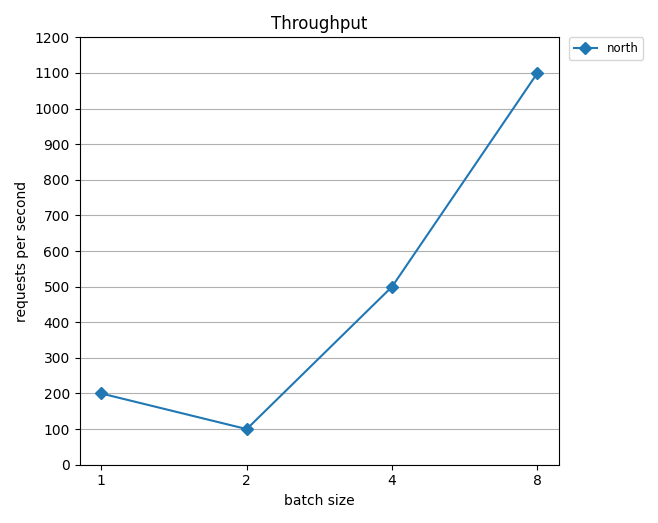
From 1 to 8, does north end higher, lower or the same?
higher
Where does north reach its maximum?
8
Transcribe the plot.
Title: Throughput
x-axis: batch size, ticks 1 2 4 8
y-axis: requests per second, ticks 0 100 200 300 400 500 600 700 800 900 1000 1100 1200
Legend: north
Values:
north: 200 100 500 1100
